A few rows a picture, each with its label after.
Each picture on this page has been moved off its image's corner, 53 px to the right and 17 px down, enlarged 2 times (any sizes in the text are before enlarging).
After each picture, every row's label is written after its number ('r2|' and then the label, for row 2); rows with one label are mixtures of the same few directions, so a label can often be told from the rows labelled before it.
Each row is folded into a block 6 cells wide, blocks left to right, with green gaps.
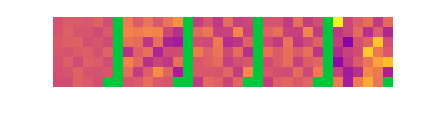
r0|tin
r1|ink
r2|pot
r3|pot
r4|pot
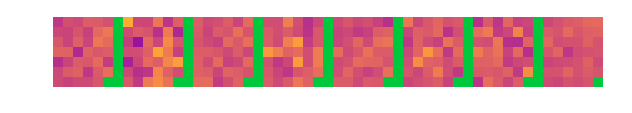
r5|ink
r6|pot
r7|tin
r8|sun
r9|ink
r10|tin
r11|pot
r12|ink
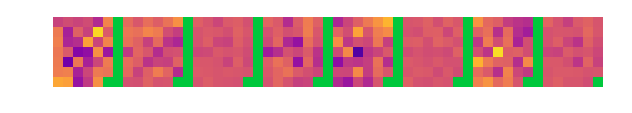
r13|tin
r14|ink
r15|sun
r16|sun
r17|ink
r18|pot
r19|ink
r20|sun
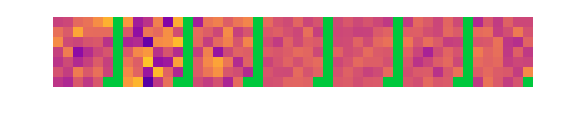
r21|ink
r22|tin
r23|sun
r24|pot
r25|ink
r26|tin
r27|pot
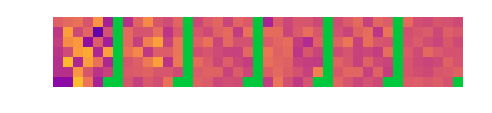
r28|tin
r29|sun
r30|pot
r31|pot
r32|pot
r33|sun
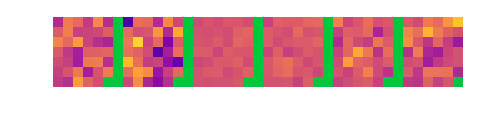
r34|tin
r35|pot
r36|ink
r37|sun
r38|tin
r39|ink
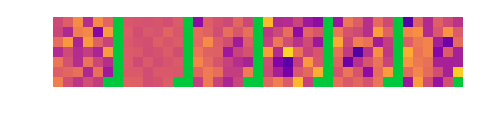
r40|pot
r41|tin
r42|pot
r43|sun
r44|tin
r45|pot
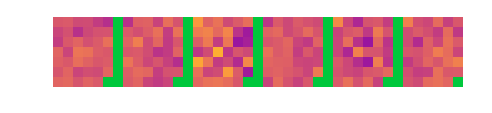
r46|ink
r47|pot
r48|ink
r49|pot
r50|sun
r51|pot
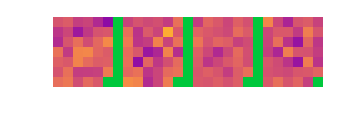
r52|ink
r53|tin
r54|tin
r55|sun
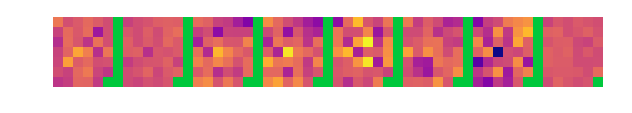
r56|tin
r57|ink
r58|ink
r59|ink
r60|sun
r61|sun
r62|ink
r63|pot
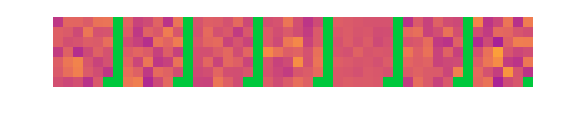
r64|sun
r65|tin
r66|tin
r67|sun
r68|ink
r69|pot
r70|tin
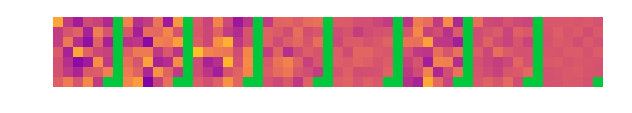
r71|sun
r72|tin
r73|sun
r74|sun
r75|ink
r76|tin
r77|sun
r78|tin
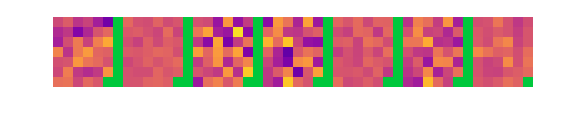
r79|ink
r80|pot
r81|pot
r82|tin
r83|pot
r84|tin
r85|sun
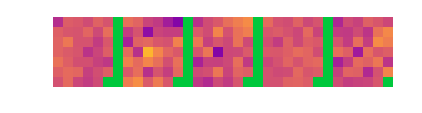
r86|pot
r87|ink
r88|ink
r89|pot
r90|ink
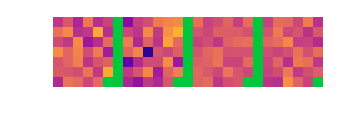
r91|pot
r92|ink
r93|tin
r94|tin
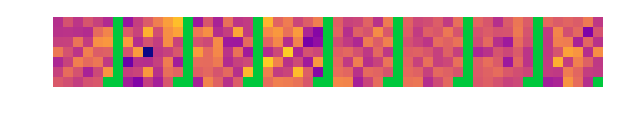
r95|ink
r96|ink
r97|pot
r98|ink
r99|tin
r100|tin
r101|sun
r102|tin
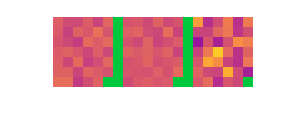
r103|tin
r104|pot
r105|tin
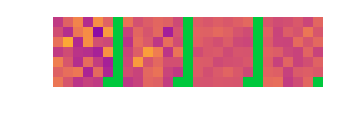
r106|pot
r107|tin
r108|ink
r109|tin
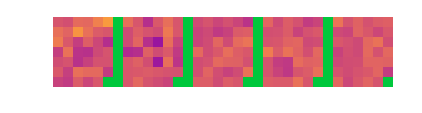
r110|ink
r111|sun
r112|ink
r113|sun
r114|pot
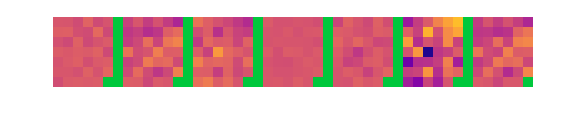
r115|pot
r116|ink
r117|ink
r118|sun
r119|tin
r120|ink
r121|ink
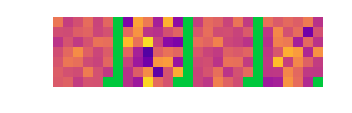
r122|tin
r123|tin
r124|tin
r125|tin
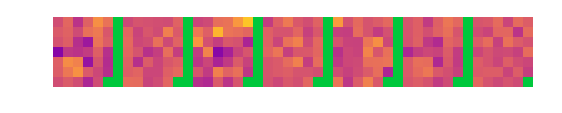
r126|sun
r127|tin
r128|ink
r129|sun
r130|pot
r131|sun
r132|pot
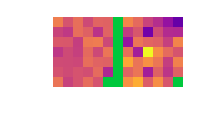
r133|pot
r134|ink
